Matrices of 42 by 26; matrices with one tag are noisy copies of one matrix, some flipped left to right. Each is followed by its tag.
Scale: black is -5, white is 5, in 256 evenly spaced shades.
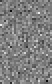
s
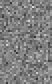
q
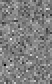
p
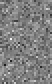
p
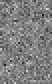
p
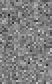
p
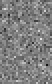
p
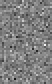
q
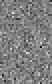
s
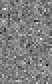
p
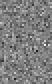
q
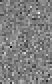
s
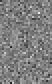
s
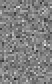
q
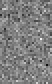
p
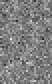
p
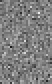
s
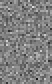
q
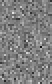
s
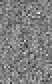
s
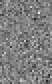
s
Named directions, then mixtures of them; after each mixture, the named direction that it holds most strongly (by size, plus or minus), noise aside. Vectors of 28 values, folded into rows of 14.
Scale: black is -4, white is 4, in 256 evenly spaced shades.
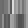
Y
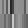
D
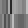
Y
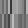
Y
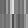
D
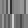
D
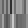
Y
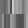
Y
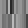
D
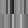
D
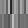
D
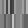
D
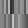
D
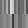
D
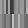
D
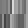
Y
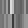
D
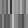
Y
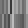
Y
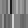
D
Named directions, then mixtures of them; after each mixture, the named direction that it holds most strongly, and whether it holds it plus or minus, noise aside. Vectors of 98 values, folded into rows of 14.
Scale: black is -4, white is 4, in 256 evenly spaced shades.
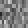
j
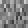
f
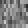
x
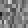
j, plus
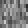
x, plus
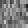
x, plus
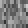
x, minus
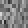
j, minus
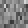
f, plus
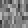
j, minus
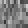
x, minus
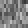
x, minus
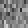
j, plus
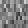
f, plus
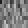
f, minus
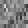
f, plus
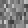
x, plus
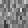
f, plus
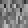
f, minus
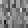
x, minus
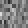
j, minus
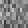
j, minus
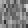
x, minus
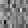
j, minus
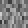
j, minus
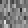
f, minus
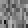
x, minus
